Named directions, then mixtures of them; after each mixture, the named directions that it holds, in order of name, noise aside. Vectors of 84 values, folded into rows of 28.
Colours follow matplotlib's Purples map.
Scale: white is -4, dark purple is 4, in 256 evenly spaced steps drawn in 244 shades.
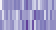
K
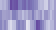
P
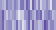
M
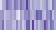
K, M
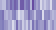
M, P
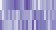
K, P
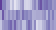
K, P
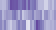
P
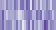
M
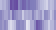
P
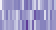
K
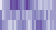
K, P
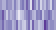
M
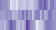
P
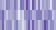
M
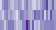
K, P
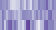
M, P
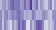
M, P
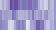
P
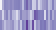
K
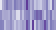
K, M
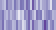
M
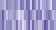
M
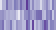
K, M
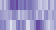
P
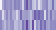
K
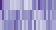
K, P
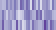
M
